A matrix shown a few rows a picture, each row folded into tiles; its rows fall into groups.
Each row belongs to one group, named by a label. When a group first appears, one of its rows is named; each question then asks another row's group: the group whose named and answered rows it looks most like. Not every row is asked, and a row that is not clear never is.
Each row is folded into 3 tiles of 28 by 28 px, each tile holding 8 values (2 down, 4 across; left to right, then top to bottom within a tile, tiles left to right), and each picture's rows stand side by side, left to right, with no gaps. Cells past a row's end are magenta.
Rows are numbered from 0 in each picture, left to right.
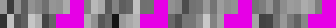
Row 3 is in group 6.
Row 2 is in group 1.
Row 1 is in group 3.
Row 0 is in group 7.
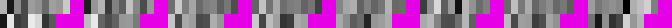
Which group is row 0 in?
7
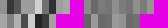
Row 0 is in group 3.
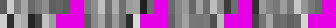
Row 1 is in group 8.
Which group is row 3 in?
8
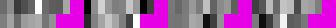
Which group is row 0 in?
1
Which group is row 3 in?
6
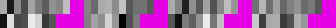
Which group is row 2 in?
1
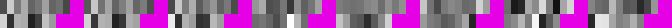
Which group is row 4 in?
3
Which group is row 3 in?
1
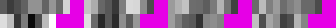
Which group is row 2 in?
3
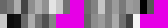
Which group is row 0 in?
6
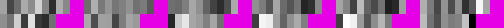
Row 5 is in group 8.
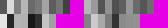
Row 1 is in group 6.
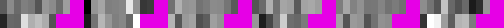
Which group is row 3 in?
6
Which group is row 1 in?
8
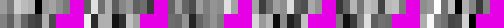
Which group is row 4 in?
6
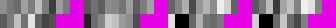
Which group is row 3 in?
6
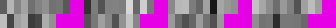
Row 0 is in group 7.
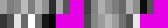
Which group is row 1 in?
8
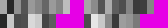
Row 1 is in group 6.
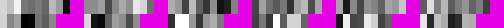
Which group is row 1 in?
6
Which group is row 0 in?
3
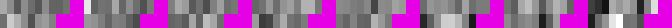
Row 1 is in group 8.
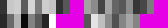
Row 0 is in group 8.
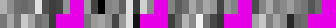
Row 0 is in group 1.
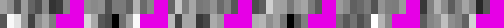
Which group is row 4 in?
1
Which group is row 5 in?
8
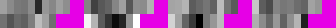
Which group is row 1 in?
3
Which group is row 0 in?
1
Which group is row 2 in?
3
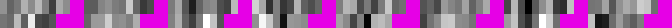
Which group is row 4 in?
3
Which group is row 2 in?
1
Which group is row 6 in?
1
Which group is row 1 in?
8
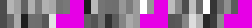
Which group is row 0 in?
8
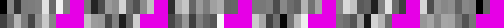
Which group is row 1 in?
3
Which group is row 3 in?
3
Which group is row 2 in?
8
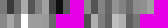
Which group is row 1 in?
7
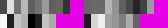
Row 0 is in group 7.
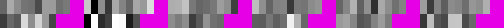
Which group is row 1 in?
7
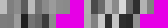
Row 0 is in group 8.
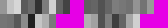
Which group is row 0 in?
3
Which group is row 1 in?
3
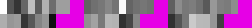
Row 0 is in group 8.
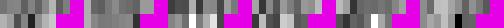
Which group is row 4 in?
1
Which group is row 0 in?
3
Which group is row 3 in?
7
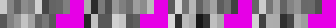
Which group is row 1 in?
7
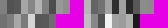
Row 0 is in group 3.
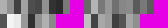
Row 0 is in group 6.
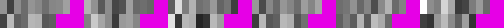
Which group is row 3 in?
7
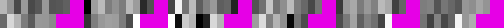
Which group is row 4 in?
8
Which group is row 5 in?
1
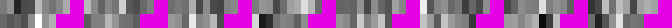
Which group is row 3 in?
6
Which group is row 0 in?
1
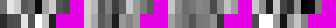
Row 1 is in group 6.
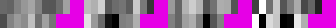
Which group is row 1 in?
3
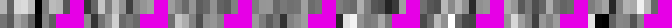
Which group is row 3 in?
3
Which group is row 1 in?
6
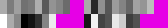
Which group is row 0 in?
3
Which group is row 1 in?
7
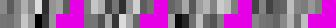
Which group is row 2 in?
6
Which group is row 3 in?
1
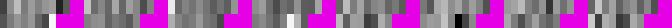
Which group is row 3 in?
1
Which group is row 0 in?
8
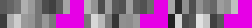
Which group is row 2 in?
7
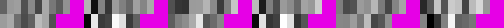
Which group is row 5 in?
6
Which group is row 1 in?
7
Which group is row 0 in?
1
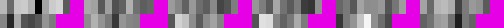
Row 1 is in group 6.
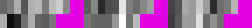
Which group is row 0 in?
6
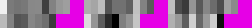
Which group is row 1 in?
3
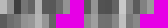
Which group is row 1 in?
1
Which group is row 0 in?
1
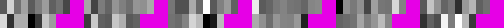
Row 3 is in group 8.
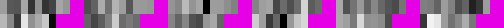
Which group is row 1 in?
6
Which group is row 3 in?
3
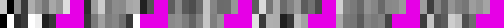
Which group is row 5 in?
7
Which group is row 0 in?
7
